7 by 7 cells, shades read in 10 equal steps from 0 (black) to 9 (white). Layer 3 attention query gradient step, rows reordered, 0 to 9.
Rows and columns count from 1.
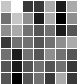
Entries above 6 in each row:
2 1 0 0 0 0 0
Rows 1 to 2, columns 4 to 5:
2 6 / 1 6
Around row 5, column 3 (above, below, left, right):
4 3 1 3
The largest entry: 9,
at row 1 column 2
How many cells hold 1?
5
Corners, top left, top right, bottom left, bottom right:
7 6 3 2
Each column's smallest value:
2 0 2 1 2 0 2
